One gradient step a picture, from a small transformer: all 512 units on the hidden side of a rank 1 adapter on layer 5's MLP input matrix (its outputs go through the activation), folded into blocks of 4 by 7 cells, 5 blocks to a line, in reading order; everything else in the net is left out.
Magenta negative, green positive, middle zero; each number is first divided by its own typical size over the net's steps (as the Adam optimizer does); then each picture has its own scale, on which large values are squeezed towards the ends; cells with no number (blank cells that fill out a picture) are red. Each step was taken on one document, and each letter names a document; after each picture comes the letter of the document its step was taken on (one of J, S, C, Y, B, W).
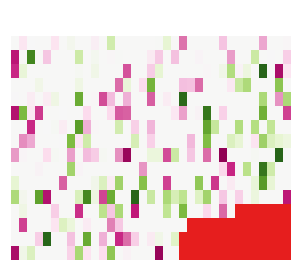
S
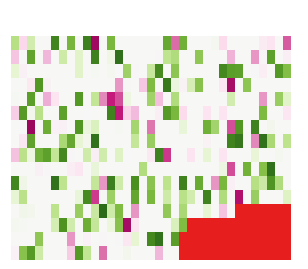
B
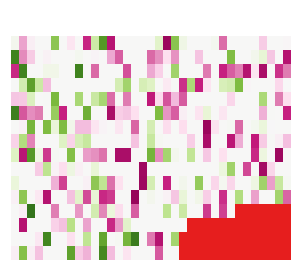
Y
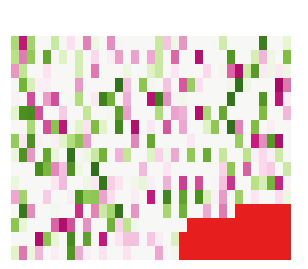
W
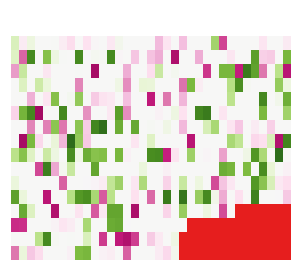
W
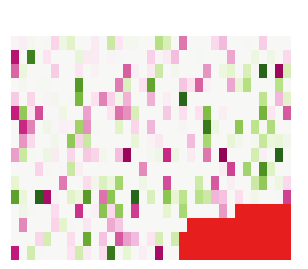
S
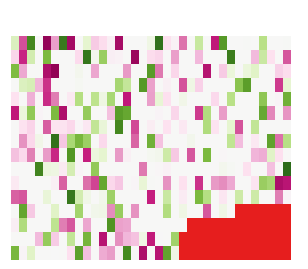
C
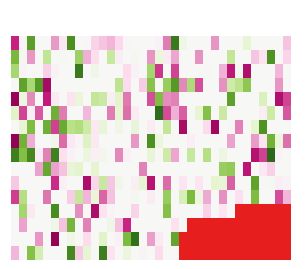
Y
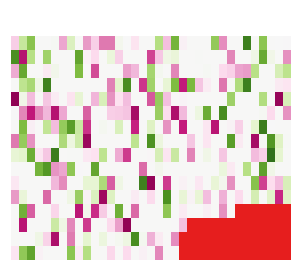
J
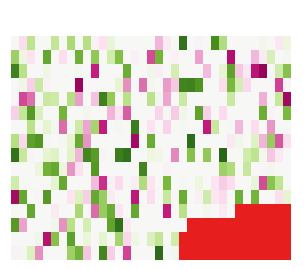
W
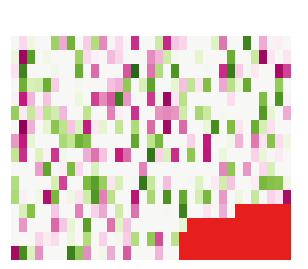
Y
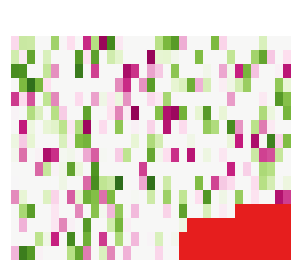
Y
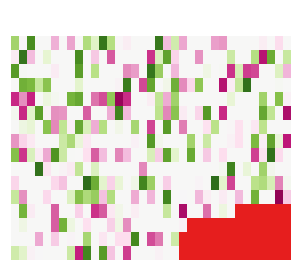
Y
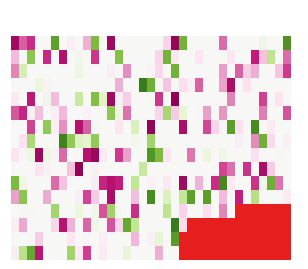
B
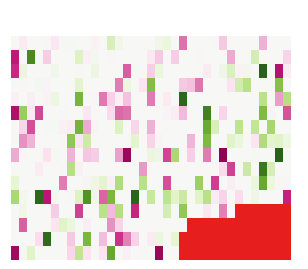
S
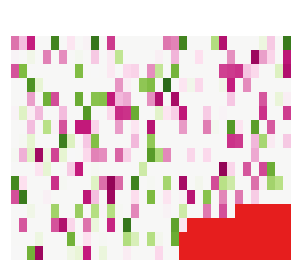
B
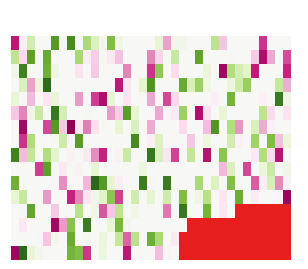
Y
